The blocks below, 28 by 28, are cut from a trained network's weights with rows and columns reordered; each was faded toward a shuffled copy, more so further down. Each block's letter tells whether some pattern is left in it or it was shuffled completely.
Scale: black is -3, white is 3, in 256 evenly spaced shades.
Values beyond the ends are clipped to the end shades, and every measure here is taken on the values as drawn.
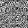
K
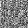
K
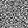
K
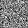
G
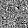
K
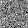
G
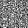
K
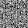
K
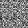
K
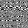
K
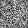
G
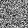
G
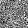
G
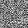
K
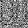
K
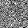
K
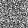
G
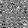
K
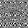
K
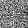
K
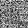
K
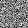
G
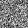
G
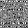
K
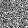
K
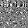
K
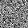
G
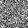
G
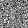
G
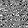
K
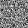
K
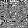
K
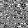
K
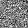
G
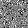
G
